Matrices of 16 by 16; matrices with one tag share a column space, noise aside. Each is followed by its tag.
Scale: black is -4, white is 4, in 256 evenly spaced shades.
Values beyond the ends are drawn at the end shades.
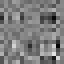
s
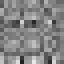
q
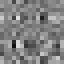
s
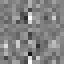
s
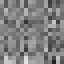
q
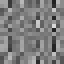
q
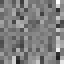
q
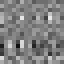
s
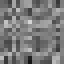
q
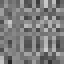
q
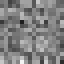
q
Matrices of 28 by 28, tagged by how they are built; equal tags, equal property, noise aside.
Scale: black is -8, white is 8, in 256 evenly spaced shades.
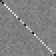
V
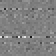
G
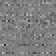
G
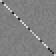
V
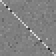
V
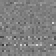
G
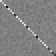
V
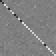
V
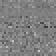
G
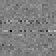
G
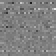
G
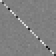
V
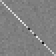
V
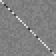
V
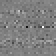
G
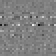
G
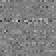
G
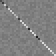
V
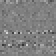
G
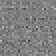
G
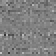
G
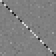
V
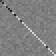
V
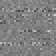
G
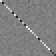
V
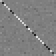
V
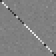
V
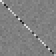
V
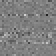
G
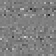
G
